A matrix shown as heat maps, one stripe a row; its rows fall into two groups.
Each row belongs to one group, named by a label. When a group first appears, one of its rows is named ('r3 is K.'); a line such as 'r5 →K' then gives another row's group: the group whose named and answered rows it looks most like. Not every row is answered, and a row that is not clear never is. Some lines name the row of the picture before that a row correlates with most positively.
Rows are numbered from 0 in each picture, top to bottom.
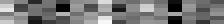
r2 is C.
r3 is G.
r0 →C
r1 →C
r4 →C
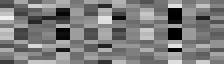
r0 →G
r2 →C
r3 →C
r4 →C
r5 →C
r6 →G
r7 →C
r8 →C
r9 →C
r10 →G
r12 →C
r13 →G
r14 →G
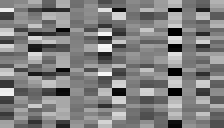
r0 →G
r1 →G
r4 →G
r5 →G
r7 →C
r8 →C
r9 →G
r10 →G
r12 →C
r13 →G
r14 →G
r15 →G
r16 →G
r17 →C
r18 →C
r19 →G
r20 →G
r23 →C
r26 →G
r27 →G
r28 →G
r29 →G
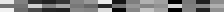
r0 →C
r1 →G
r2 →C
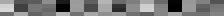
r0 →C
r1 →C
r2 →C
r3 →G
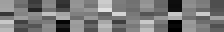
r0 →C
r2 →C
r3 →G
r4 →G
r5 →C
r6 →C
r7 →C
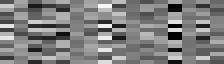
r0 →G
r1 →C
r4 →G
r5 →G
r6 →C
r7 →G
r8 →C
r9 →C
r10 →G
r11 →G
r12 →C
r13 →G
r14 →G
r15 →C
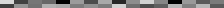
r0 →C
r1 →G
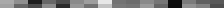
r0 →C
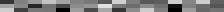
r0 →G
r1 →C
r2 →C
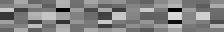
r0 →G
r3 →G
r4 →G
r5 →C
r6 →G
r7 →G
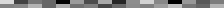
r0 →C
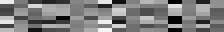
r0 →C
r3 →G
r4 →C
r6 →G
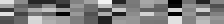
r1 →C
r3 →C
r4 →G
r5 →G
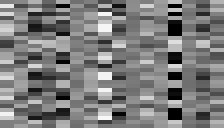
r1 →C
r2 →G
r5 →C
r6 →C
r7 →C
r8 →C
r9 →G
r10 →G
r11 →G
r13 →C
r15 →C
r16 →G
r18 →C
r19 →C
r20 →G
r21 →G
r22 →C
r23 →C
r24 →C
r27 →C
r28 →C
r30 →G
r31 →G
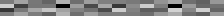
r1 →C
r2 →G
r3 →G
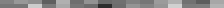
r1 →G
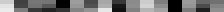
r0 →C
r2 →C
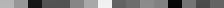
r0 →C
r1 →C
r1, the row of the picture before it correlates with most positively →2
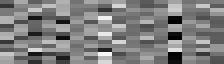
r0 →G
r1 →G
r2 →G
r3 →G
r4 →C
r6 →G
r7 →G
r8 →C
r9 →C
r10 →G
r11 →G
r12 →G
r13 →C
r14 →C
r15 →C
